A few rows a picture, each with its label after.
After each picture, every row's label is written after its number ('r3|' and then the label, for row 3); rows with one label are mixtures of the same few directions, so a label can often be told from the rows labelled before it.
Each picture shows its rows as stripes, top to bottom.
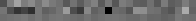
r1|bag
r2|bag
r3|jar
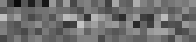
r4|bag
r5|bag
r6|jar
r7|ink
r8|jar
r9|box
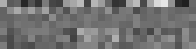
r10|jar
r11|bag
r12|bag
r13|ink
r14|ink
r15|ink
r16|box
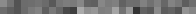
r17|bag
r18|ink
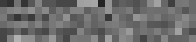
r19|box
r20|bag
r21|bag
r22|jar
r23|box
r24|bag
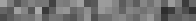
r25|bag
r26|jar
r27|jar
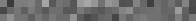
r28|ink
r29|box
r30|ink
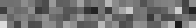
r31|bag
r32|box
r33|ink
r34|box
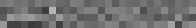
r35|ink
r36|bag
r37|box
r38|box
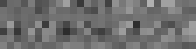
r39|ink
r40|box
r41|bag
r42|ink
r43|jar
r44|jar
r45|jar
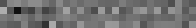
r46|box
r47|bag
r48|jar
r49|bag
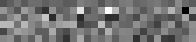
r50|box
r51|bag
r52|bag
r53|box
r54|bag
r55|ink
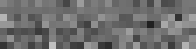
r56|ink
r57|ink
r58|box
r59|jar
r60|box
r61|ink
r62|bag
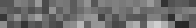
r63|jar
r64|bag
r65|box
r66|jar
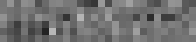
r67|box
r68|bag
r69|ink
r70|bag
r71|bag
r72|bag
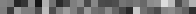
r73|jar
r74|ink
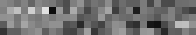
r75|ink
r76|bag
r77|box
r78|jar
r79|jar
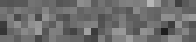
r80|jar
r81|ink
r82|jar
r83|box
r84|jar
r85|box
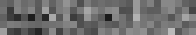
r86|ink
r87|ink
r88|bag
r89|ink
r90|box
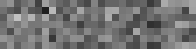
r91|jar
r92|bag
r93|bag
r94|jar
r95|ink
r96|bag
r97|jar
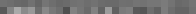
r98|jar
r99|bag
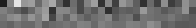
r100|bag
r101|bag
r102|bag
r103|jar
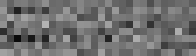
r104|ink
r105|bag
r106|box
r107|ink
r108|box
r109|bag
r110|jar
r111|box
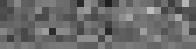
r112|bag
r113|jar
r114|box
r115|bag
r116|bag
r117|box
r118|box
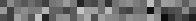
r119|ink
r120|ink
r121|jar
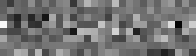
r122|ink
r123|ink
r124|bag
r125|box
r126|ink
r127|jar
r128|box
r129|jar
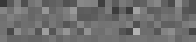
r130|box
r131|ink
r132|ink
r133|ink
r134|ink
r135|box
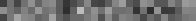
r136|jar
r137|ink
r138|bag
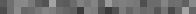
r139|bag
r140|bag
